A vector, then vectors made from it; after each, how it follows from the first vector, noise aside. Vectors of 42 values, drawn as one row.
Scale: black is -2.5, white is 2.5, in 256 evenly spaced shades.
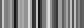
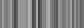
shrunk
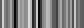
copied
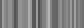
shrunk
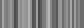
shrunk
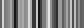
copied
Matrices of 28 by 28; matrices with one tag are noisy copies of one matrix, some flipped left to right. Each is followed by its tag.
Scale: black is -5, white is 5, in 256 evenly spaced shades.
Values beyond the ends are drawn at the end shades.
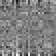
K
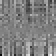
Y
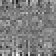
K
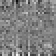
K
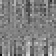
Y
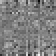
K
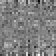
K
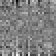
K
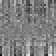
Y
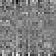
K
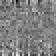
K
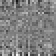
K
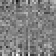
K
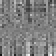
Y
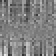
Y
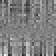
Y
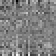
K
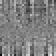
Y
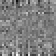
K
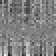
Y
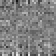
K
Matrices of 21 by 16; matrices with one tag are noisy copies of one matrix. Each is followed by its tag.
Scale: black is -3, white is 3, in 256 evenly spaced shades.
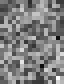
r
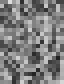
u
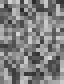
u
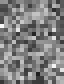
r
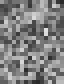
r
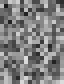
u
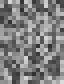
u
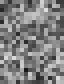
r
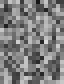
u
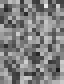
u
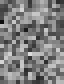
r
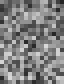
r
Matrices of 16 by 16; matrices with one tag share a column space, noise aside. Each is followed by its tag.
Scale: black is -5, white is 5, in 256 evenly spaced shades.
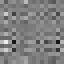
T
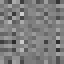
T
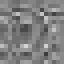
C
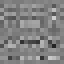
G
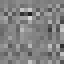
C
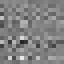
G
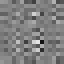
T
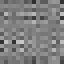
T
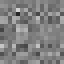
C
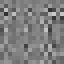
C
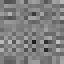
T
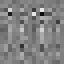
C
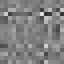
C
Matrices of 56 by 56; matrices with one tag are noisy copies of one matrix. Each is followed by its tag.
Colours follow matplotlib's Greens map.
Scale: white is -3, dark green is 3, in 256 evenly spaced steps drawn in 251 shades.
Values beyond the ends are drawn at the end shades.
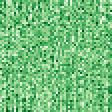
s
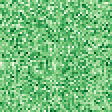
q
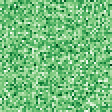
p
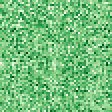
q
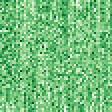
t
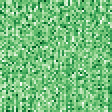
s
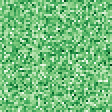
p
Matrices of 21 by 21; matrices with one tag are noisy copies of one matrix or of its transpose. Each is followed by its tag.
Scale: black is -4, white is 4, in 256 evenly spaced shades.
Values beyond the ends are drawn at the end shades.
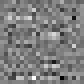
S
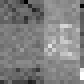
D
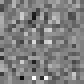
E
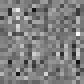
S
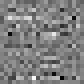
S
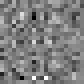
E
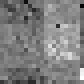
D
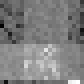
D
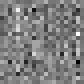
S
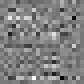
S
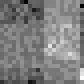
D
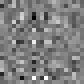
E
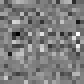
E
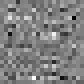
S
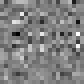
E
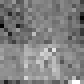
D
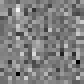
S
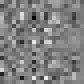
E
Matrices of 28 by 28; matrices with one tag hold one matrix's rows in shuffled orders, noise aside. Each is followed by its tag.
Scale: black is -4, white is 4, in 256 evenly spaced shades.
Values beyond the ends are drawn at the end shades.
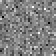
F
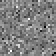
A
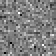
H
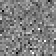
F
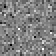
H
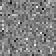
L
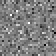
A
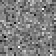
H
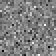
F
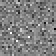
A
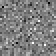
F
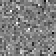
A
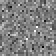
L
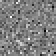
A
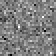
H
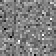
H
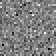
F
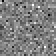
F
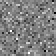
A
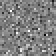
A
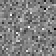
A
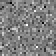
L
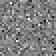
A
